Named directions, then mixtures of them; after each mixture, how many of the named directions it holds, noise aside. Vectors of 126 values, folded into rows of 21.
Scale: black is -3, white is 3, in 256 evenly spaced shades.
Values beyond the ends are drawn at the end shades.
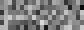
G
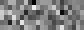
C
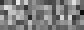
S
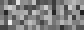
three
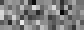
one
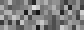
two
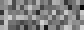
one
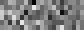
one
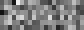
three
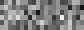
three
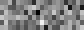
two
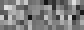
one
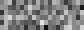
one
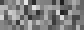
two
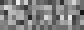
one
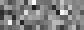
one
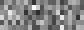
three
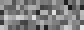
one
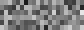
two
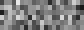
two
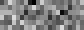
one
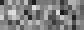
two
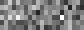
three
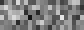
three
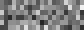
one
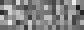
one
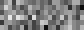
two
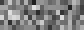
three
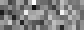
one
